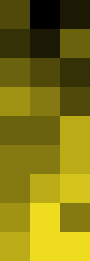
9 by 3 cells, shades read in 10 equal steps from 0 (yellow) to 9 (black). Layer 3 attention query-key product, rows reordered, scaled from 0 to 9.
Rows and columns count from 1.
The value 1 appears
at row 7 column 3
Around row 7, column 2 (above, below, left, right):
4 0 4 1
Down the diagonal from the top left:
6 8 7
